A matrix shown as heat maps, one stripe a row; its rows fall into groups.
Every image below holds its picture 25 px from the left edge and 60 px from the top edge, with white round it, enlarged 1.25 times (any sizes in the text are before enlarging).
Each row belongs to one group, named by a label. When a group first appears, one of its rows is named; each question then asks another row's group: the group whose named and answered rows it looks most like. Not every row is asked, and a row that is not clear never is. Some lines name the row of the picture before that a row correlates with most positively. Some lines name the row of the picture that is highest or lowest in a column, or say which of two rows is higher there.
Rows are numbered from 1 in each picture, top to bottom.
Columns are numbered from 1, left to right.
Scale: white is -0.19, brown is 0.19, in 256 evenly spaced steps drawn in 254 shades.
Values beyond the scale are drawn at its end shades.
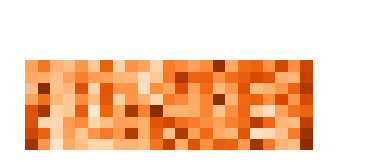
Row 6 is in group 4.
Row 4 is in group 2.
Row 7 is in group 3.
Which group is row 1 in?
2
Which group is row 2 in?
4
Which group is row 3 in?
3
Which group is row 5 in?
3
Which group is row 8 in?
4
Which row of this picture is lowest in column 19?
7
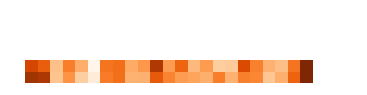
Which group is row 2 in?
3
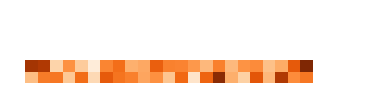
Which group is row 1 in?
3
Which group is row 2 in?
2
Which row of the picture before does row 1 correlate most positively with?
2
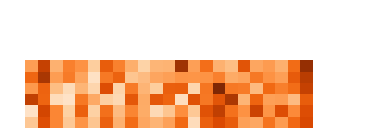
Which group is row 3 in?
2
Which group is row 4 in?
4
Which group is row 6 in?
2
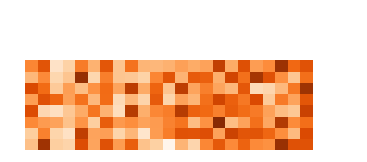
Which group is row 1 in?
2
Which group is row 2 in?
4
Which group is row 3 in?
3
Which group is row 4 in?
2
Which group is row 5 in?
4
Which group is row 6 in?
2
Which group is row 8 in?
2
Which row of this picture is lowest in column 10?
7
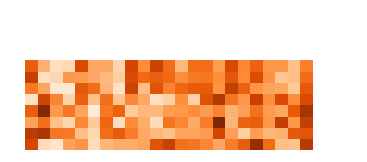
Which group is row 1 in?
4
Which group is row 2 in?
4
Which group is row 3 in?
4
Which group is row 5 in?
3
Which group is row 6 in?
2
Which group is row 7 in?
3
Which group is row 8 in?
4
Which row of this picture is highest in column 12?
8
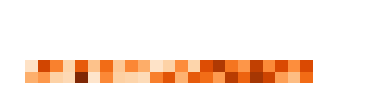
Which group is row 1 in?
2
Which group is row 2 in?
4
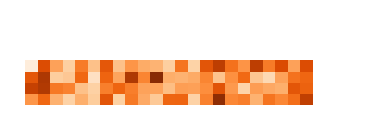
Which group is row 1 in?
2
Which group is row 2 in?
3
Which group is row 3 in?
3
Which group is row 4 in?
2
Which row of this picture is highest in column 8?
3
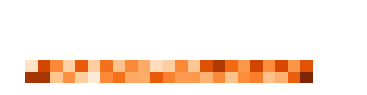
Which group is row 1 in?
2
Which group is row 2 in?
3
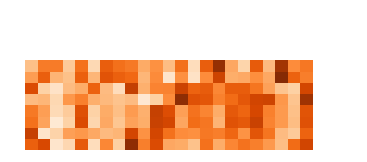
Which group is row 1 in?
2
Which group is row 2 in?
2
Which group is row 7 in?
4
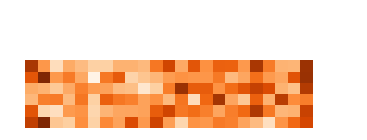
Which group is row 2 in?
3
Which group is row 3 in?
4
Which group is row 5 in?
4
